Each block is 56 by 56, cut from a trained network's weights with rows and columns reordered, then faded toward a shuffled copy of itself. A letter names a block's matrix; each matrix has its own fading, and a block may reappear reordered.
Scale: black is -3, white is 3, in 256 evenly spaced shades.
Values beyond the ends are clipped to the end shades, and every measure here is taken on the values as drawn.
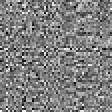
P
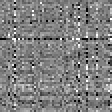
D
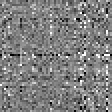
D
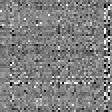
D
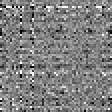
D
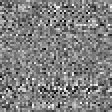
P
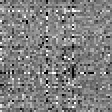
D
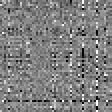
D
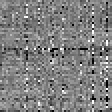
D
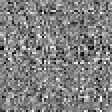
P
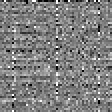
D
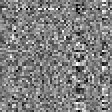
P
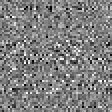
P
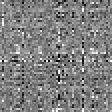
D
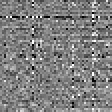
D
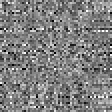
P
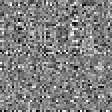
P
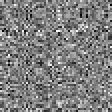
P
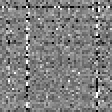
D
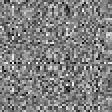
P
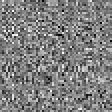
P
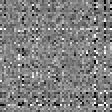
D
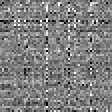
D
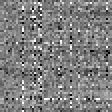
D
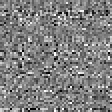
P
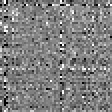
D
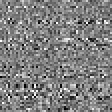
P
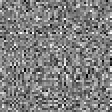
P
